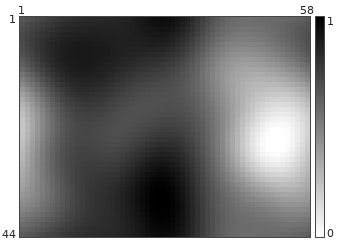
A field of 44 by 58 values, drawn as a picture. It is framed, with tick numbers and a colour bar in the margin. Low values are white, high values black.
No regular stripes run through it. No lone cell stands out from its neighbours. On average the colour sits 60% of the way up the scale. The bottom middle is the ninth with the highest average. The ninth with the lowest average is the middle right. The field is smooth, with broad soft blobs.
